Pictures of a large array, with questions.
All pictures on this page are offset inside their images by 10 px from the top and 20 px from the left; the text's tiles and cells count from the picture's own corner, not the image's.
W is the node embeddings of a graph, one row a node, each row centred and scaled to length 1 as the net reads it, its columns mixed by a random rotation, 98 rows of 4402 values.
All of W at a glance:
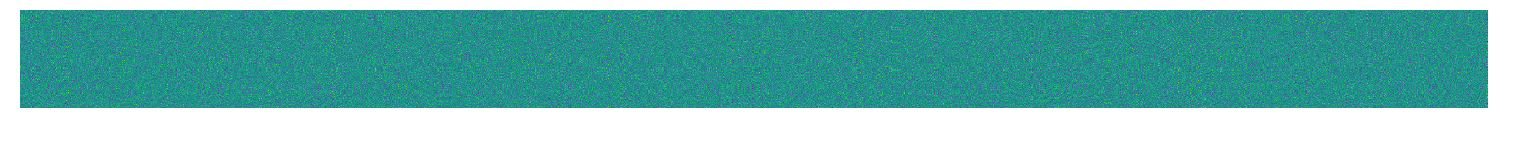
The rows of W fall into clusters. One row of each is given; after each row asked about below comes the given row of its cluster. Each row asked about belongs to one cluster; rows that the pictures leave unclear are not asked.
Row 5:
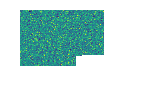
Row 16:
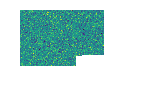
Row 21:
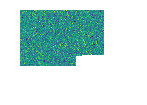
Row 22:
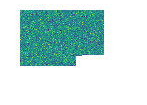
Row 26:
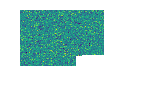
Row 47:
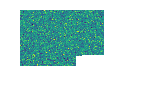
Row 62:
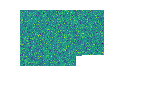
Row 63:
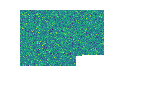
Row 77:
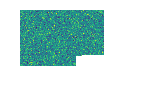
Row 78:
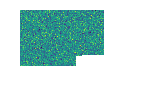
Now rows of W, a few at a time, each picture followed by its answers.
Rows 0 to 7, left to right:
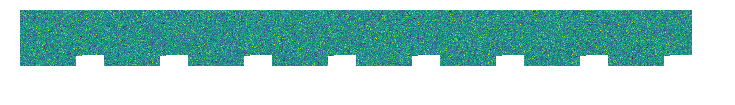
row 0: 63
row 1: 26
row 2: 21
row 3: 62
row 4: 22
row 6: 5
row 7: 22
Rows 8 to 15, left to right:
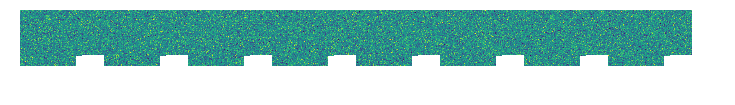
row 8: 22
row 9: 47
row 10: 5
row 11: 63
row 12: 47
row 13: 62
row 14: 22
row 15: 63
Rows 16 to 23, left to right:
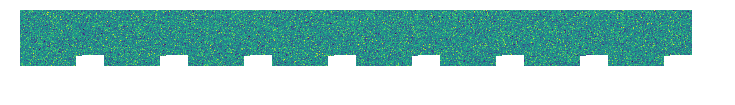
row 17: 26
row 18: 63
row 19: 26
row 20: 62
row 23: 21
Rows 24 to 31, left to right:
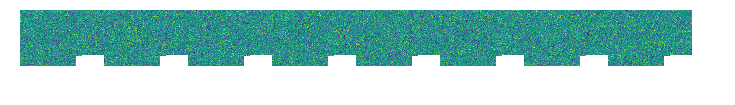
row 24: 21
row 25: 22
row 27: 21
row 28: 62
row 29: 21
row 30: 16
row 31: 47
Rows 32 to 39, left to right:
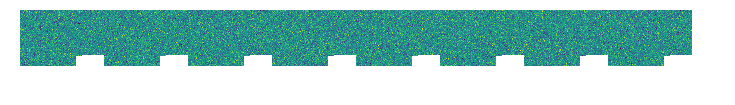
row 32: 26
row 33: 77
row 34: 78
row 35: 22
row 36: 63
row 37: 5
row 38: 62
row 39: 78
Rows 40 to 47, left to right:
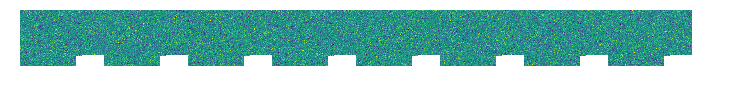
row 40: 26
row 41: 78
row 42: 63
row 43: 26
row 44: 77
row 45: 21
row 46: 16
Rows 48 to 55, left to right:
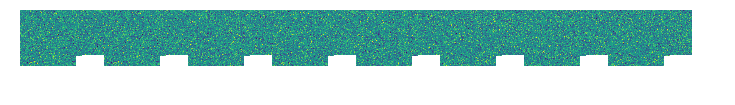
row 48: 77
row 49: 77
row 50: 62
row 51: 77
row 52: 62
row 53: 78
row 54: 5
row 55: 78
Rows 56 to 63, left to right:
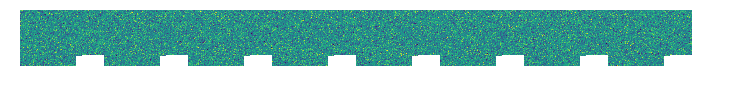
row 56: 47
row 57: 16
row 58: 16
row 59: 26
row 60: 26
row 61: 16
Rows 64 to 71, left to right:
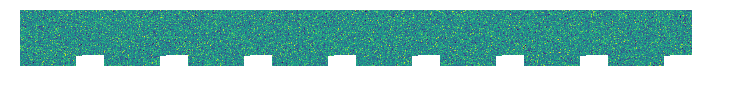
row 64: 26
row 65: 5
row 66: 63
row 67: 63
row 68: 5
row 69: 16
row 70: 47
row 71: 62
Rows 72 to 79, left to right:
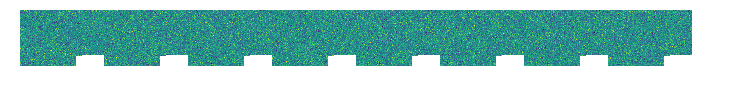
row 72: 26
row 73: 22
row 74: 78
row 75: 77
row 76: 78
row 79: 21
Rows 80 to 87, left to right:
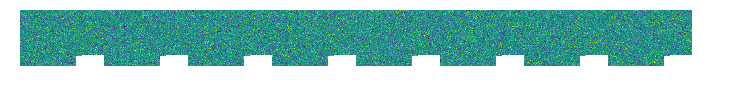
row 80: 63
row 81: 26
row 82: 63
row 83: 63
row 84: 21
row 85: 16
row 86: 77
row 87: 78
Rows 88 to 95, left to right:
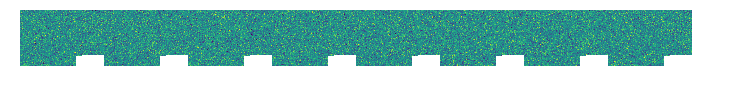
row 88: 78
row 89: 62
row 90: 16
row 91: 21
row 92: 62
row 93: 47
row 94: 21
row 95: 78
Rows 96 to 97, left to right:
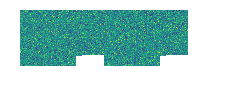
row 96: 5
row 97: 78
